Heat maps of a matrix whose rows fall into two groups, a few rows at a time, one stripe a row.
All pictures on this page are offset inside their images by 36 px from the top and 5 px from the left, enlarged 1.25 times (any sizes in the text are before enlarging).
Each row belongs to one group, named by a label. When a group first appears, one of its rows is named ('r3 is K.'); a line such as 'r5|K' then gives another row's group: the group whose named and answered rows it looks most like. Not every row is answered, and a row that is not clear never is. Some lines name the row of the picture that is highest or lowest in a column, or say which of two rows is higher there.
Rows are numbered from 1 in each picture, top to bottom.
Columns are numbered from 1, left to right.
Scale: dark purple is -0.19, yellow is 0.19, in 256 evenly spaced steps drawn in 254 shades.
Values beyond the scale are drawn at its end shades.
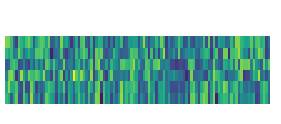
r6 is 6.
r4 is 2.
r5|6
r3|6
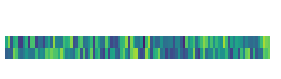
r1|6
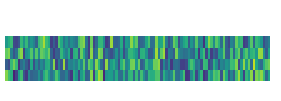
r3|6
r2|2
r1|2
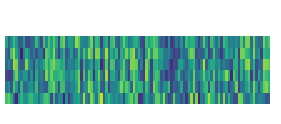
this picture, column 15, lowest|1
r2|6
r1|6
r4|6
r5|6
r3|6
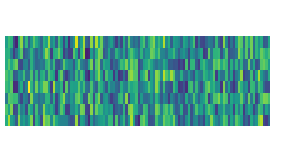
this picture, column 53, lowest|8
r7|2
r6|6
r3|6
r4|2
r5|2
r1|2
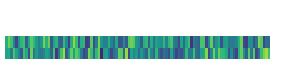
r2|6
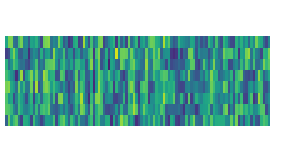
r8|6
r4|2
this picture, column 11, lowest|8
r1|2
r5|2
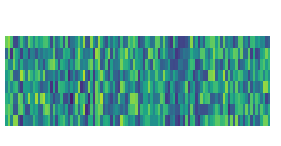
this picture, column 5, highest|8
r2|6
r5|6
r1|2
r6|2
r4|2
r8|6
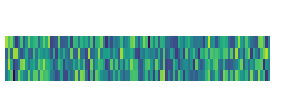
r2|6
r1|2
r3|2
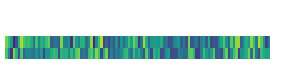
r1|2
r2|6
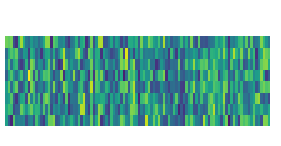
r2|6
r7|2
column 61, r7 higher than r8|Yes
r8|6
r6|2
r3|6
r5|6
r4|2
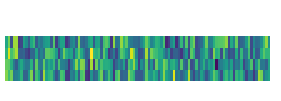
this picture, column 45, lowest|2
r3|2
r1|6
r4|2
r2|6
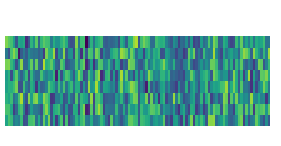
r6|2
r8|2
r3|2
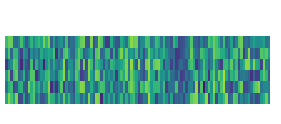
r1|2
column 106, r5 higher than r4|Yes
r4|6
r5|2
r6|6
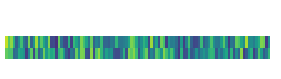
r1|2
